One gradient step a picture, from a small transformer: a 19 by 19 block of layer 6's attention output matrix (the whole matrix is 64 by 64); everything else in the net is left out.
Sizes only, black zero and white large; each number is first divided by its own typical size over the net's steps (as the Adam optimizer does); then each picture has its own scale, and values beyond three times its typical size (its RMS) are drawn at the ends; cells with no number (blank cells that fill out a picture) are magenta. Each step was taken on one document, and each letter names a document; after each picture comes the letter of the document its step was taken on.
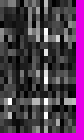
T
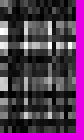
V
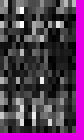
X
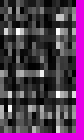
X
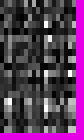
T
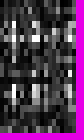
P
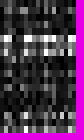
T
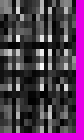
X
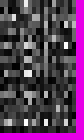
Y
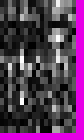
Y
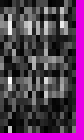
Y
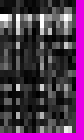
X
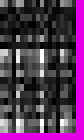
X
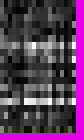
V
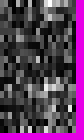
Y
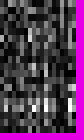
T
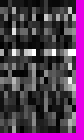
P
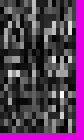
P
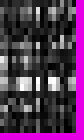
V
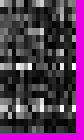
Y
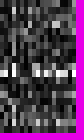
P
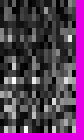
P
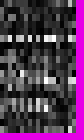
T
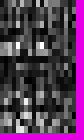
X
